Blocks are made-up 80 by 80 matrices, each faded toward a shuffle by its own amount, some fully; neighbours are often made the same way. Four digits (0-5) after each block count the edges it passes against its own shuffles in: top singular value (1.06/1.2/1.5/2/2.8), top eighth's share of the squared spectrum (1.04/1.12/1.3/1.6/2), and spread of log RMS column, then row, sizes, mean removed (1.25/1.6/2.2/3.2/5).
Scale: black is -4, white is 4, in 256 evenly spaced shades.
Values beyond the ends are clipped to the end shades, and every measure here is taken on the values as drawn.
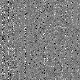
2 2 3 0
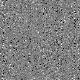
1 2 2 0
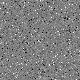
0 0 0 0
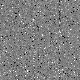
1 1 1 0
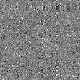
4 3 2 1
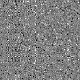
4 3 2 2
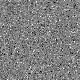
2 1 0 0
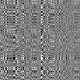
5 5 4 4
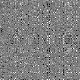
4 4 3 2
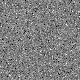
0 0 0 0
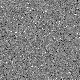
0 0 0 0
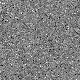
0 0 0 0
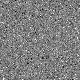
0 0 0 0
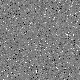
0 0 0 0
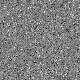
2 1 0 0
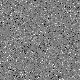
2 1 0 0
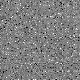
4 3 0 1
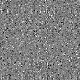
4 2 1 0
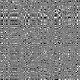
5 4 3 3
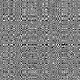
5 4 3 3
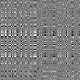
5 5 4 4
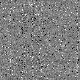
1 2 2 0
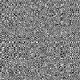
4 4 3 2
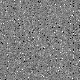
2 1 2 0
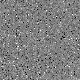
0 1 1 0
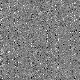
1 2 3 0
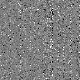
2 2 3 0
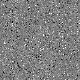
1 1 2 0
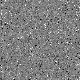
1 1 2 0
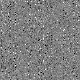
1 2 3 0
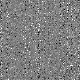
1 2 3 0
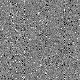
2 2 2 0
